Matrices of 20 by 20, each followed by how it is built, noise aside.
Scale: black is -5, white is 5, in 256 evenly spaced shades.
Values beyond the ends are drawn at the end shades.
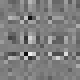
low rank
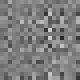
low rank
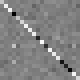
diagonal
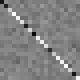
diagonal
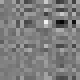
low rank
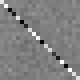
diagonal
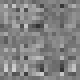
low rank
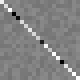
diagonal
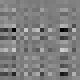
low rank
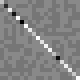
diagonal
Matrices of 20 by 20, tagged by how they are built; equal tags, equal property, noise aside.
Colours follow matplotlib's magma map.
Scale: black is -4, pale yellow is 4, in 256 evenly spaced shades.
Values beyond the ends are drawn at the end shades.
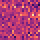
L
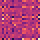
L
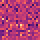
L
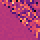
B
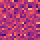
L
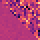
B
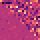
B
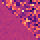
B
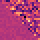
B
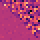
B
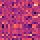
L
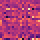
L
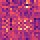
L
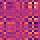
L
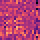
L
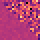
B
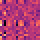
L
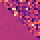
B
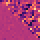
B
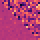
B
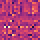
L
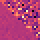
B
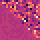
B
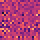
L
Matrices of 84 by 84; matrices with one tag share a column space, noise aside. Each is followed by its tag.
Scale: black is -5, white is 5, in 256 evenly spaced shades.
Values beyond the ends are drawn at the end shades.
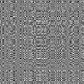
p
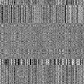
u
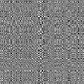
p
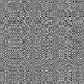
p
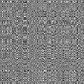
p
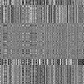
u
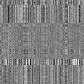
u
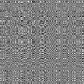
p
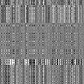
u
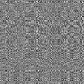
p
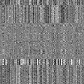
u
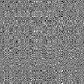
p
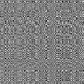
p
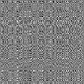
p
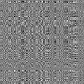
p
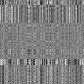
u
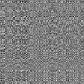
p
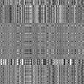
u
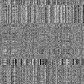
u
